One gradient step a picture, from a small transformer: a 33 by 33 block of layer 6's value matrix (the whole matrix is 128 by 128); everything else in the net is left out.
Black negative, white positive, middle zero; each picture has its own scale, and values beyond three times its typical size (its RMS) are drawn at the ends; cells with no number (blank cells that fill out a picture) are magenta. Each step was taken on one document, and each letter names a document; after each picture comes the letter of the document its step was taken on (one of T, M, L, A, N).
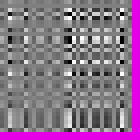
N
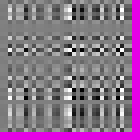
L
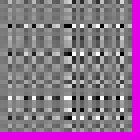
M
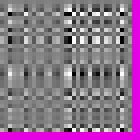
N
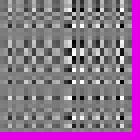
M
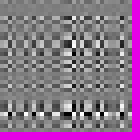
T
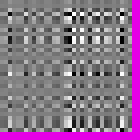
N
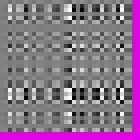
L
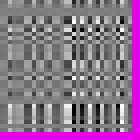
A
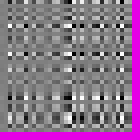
L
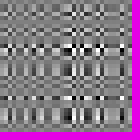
T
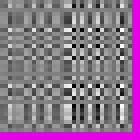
A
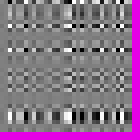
L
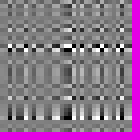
M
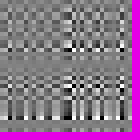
T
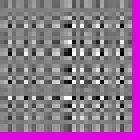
M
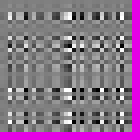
L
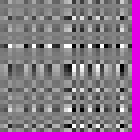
A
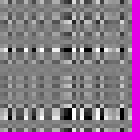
T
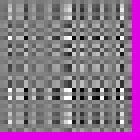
L
